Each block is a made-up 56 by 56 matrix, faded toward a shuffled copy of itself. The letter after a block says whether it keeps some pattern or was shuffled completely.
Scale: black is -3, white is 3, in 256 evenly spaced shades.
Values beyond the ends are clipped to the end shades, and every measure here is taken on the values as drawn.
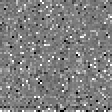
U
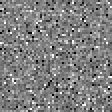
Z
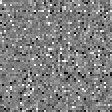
U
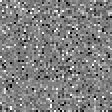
U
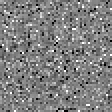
U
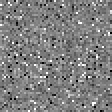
U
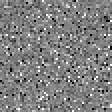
U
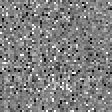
U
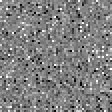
U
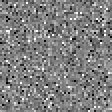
U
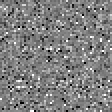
U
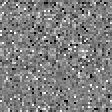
U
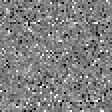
U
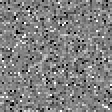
Z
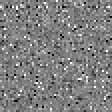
U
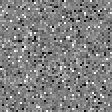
Z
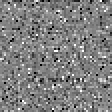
U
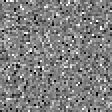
Z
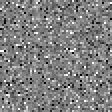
Z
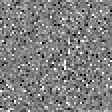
U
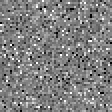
Z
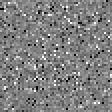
U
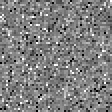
Z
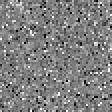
U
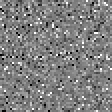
U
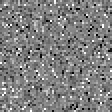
Z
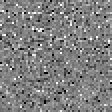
U
